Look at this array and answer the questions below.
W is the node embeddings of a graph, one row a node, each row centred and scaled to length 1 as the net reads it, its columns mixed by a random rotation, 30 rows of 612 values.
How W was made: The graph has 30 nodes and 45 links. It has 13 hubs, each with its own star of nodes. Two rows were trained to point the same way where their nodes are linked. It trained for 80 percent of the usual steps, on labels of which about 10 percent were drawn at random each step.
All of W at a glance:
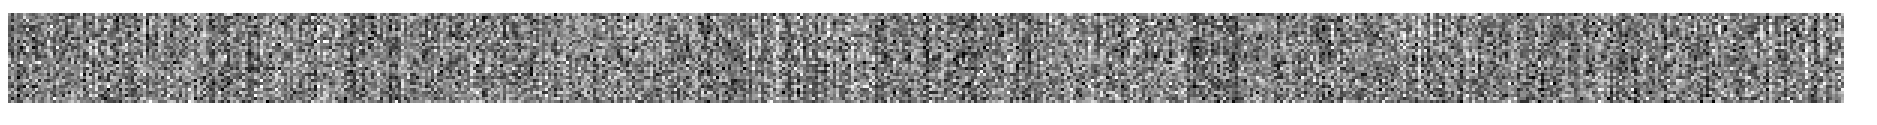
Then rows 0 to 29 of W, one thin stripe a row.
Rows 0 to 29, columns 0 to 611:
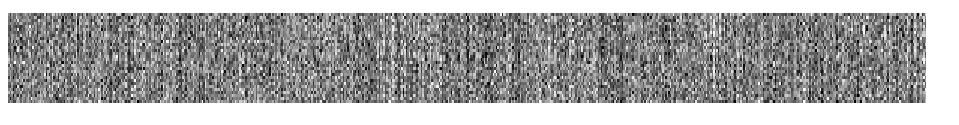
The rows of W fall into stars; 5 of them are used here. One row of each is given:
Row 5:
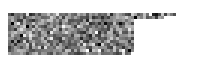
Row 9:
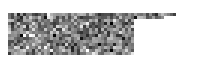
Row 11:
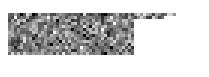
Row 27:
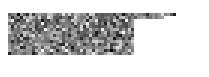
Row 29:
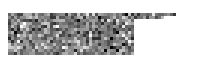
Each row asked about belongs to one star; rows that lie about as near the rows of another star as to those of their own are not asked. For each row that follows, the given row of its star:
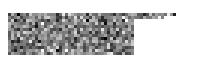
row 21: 27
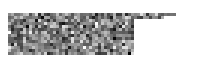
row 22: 29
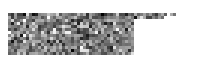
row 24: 11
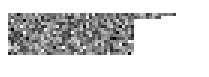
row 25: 29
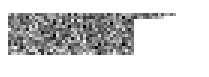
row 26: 9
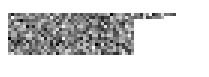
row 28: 5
